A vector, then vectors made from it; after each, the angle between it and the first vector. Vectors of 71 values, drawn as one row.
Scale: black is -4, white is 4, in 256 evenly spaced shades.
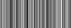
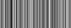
partly aligned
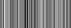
partly aligned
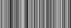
nearly parallel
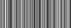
partly aligned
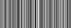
orthogonal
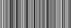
nearly parallel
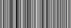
partly aligned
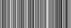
nearly opposite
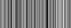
partly aligned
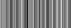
nearly parallel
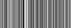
partly opposed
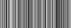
partly opposed
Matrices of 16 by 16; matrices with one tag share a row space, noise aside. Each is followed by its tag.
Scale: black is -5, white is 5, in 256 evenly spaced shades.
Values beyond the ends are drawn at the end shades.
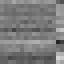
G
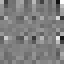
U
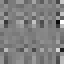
U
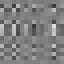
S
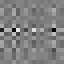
S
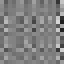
U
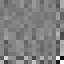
U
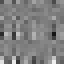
S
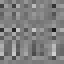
S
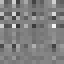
S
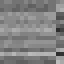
G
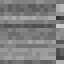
G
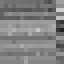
G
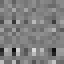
S
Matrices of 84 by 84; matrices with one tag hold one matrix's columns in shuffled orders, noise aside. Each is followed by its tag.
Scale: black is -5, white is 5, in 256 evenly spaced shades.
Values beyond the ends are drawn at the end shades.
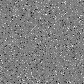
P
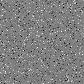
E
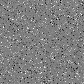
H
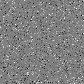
P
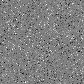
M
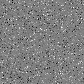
H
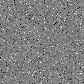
H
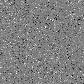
H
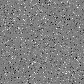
H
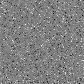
P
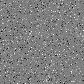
E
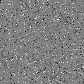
H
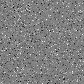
E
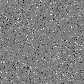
H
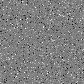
H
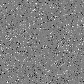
M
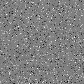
P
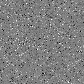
M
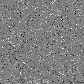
P
